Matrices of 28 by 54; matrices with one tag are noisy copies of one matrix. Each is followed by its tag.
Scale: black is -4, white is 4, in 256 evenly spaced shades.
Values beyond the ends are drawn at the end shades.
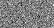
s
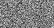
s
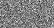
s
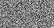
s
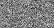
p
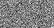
s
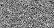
p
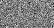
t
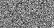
s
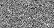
p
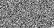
s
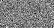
t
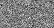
p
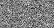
p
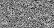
p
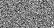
s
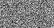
s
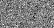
t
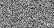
p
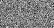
t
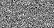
p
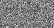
t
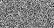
t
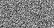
s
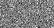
s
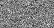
p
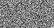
s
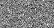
p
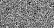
t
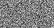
s
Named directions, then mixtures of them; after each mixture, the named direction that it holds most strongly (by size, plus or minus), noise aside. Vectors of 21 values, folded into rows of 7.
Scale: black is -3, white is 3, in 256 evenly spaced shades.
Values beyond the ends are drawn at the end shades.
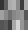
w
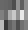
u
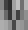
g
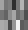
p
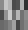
g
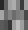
w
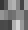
w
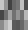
w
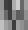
g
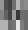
g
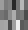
p
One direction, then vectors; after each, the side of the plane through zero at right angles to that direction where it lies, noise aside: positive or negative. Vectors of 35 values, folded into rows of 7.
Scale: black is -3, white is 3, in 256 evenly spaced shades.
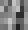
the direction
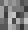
positive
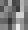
negative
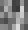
negative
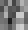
negative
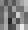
negative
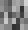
positive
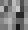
positive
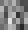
positive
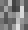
negative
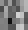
negative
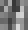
negative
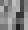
positive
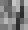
positive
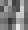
negative
